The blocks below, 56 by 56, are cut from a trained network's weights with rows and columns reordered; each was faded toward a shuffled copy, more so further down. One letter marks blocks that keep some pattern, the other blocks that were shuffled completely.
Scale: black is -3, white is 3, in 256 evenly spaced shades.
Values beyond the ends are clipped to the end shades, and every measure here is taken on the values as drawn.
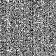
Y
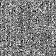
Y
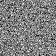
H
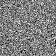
H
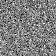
H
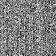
Y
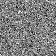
H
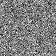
H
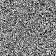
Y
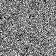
H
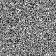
Y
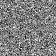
H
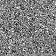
Y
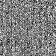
Y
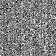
Y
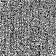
Y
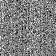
Y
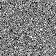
H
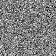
Y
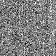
Y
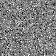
H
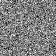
Y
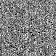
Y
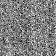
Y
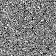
H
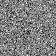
H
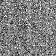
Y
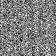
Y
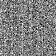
Y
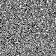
H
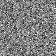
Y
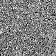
H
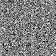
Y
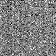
Y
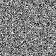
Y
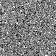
H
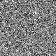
H
